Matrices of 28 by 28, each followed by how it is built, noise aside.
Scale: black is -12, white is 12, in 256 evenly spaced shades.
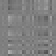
low rank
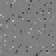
sparse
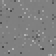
sparse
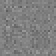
low rank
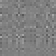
low rank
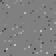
sparse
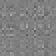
low rank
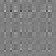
low rank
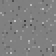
sparse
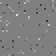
sparse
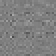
low rank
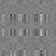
low rank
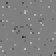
sparse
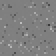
sparse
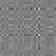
low rank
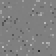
sparse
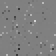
sparse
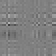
low rank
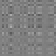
low rank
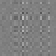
low rank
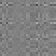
low rank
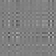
low rank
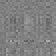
low rank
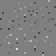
sparse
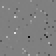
sparse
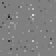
sparse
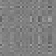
low rank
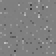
sparse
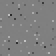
sparse
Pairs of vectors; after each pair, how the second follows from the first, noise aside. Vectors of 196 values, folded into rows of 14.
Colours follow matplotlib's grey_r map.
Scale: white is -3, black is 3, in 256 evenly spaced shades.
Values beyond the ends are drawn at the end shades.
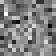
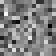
copied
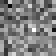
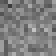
shrunk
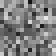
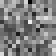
copied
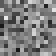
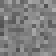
shrunk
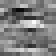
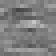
shrunk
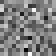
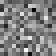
negated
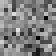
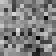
copied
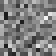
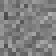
shrunk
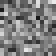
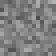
shrunk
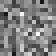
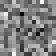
negated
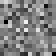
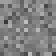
shrunk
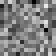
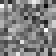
negated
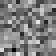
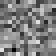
copied
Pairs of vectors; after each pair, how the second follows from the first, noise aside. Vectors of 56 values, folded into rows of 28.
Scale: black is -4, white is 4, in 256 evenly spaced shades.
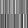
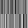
negated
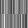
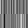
sign-scrambled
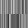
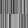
negated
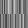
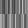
sign-scrambled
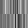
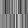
negated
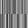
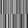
negated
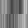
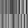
sign-scrambled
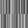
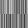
sign-scrambled
